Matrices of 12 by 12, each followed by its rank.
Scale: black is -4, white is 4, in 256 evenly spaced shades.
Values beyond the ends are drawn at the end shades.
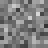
full rank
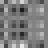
one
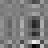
one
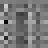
two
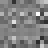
two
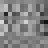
two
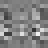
two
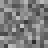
full rank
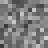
full rank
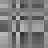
one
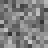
full rank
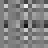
one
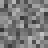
full rank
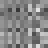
two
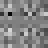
two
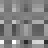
one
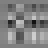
one
